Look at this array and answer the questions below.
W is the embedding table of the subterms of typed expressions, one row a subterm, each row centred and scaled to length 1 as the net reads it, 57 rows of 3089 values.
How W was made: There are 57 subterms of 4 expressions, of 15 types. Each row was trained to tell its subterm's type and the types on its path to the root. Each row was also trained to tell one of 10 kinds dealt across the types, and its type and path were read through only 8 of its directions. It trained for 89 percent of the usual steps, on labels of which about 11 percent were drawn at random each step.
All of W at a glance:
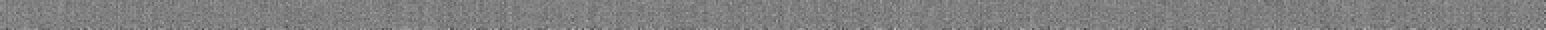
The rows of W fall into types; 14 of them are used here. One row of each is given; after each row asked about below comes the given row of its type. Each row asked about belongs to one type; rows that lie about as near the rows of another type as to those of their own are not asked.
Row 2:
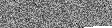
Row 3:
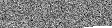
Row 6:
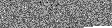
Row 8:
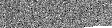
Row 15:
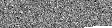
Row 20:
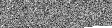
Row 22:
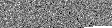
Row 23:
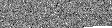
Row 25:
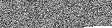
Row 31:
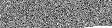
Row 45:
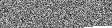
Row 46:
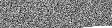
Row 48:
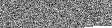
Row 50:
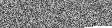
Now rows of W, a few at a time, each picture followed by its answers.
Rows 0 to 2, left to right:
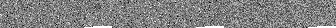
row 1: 46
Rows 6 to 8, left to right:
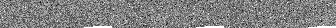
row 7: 15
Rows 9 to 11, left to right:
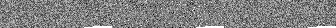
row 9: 20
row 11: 45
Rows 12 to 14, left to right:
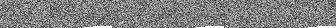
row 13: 23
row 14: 45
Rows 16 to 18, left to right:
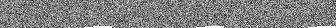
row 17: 31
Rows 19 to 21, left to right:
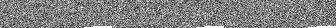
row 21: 46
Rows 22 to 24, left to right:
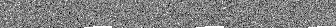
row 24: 22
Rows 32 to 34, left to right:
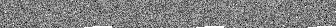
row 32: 15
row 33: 20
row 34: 23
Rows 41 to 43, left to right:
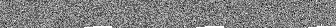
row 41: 25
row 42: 15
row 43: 15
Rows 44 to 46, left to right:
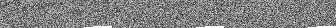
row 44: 20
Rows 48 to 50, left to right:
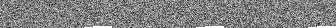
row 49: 23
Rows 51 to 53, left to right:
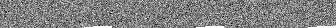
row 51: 46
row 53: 20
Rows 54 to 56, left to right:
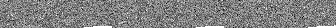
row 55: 23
